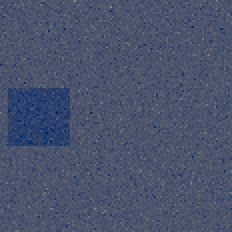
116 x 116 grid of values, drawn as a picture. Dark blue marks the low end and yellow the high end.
An odd patch, lower than its surroundings, sits in the middle left. The middle left is the ninth with the lowest average. Neither half mirrors the other. No row or column stands out. Overall the values sit about 30% of the way up the scale. No regular stripes run through it.
